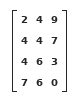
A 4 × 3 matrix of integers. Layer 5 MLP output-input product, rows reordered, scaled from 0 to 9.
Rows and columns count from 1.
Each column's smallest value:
2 4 0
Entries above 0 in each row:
3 3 3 2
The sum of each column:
17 20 19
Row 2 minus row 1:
2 0 -2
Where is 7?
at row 2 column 3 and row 4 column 1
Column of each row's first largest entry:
3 3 2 1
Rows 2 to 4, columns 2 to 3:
4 7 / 6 3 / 6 0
